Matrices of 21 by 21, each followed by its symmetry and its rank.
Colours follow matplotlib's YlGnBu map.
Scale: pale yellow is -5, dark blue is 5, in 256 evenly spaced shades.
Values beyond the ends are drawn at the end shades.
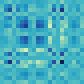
symmetric, rank two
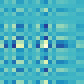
neither, rank one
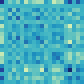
symmetric, rank three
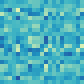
neither, rank three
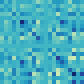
symmetric, rank three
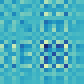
symmetric, rank two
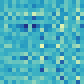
neither, rank three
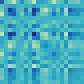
symmetric, rank two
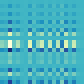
neither, rank one
